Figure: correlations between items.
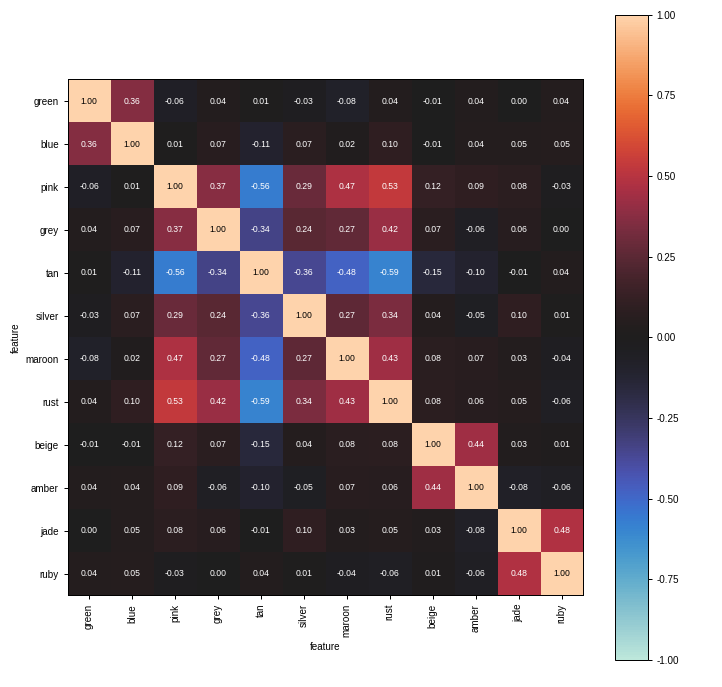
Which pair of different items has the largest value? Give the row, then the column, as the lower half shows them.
rust, pink
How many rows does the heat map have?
12
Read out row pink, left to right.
-0.06 0.01 1.00 0.37 -0.56 0.29 0.47 0.53 0.12 0.09 0.08 -0.03
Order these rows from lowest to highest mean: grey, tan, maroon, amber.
tan, amber, maroon, grey
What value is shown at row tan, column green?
0.01
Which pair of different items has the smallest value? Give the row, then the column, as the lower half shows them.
rust, tan
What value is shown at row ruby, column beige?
0.01
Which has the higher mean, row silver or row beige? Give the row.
silver
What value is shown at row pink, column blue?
0.01
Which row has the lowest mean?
tan
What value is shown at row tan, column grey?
-0.34
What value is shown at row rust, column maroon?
0.43
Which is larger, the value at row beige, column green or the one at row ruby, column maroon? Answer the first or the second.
the first
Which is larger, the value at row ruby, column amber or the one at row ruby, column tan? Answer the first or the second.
the second
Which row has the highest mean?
rust
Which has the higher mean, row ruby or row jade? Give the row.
jade
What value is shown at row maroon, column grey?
0.27
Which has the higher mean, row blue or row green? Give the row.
blue
